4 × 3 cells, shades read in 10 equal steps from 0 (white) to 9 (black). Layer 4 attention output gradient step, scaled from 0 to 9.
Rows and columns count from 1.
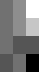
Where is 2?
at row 2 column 3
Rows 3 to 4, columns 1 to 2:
5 6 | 6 5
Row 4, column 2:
5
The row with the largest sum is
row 4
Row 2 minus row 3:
0 -2 -4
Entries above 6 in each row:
0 0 0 1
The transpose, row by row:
5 5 5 6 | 4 4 6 5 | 0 2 6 9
